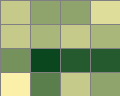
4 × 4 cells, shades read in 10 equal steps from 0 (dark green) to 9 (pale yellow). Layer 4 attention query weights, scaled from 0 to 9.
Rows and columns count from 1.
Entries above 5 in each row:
2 4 0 2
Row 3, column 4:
1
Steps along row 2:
down up down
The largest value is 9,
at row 4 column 1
